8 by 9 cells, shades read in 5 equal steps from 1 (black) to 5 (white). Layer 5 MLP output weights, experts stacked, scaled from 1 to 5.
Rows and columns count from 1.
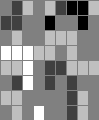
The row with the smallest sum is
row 2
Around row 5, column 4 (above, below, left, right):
4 3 5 2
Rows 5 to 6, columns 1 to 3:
4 4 5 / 3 2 5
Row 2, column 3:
3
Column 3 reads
4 3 3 5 5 5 3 3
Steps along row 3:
up down same up same same down same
